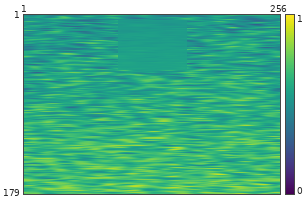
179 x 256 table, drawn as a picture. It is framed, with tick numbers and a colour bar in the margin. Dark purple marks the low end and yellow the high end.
The field climbs toward the bottom. An odd patch, calmer than its surroundings, sits in the top middle. The top middle is the smoothest part. The histogram is bell-shaped.
